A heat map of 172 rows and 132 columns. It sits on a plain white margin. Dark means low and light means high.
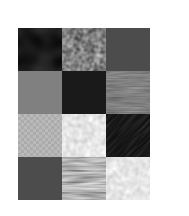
The table splits into 4 rows of 3 panels. Panel 1,1: very low, smooth, faint in contrast. Panel 1,2: middling, blotchy. Panel 1,3: low, flat. Panel 2,1: middling, flat. Panel 2,2: very low, flat. Panel 2,3: middling, streaked across, faint in contrast. Panel 3,1: high, checkered, faint in contrast. Panel 3,2: very high, blotchy, faint in contrast. Panel 3,3: very low, slanting up to the right, faint in contrast. Panel 4,1: low, flat. Panel 4,2: high, streaked across. Panel 4,3: very high, blotchy, faint in contrast.
